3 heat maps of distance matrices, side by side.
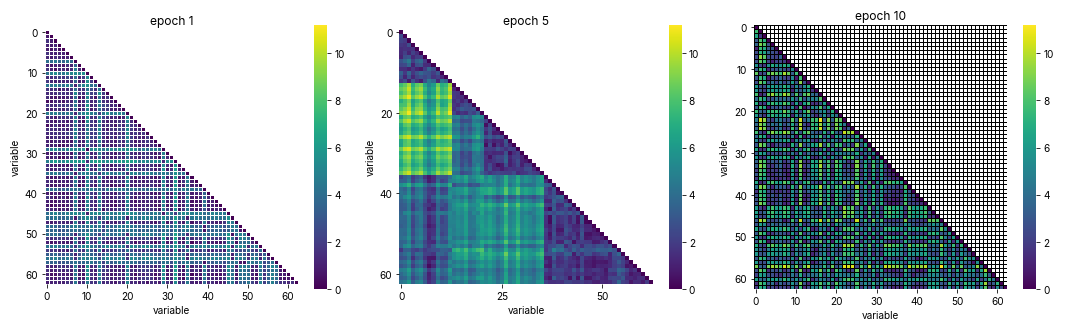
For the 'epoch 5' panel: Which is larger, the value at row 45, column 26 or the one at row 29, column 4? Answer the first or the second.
the second
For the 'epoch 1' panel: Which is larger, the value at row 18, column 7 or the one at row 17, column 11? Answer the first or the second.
the first
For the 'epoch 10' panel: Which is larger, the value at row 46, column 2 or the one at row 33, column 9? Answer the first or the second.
the first
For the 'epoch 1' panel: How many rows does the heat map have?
63
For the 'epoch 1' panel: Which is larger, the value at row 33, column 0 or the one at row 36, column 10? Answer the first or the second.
the second
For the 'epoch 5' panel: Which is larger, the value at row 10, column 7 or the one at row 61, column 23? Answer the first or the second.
the second
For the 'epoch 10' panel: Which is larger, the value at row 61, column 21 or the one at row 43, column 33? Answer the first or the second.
the second
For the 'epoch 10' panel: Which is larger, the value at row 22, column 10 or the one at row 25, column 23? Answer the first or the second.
the second
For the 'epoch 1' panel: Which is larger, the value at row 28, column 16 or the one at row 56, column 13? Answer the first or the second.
the second
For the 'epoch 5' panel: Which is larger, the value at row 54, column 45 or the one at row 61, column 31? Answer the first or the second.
the second
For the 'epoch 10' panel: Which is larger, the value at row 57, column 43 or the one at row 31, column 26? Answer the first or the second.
the second
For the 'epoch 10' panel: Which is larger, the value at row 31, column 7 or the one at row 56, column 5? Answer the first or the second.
the first
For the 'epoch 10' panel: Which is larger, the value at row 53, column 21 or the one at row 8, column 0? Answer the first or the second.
the second
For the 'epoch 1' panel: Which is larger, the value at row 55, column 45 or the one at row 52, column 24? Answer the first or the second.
the first
